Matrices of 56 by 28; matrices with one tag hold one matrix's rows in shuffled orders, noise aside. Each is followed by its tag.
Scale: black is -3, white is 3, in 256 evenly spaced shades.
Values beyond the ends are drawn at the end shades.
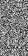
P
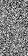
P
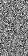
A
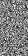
P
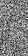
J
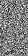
A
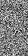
P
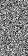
P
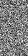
J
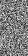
J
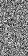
A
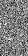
A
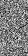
P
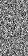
A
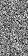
P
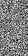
P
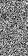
J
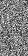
P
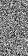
J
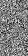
P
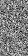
P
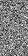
J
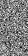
P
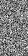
J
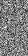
A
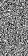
A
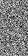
P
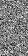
J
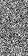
P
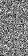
A
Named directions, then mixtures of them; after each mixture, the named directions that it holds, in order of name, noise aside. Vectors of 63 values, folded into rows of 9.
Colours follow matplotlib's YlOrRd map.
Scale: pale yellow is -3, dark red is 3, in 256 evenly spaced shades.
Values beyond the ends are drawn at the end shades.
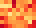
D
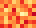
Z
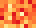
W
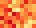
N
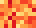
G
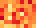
W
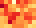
D, N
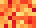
G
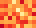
N, Z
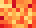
D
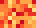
G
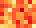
D, N, W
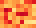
G, N, Z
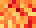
G, N, Z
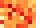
D, N, W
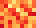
G, N, Z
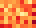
D, Z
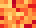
D, N, W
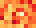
G, W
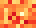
G, Z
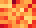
D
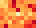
D, G, N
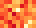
N
